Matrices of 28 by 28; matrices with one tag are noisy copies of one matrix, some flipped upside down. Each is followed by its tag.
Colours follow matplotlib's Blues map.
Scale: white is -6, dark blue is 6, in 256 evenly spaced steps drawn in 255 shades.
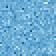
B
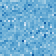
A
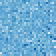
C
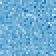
C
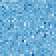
A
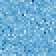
A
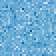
B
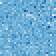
C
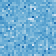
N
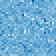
A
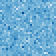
B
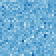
A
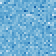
C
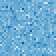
B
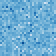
B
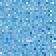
C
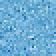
N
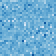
A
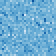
A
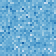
B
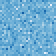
B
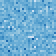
N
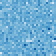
C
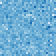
C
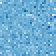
C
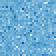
B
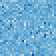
A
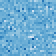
N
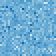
B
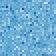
B
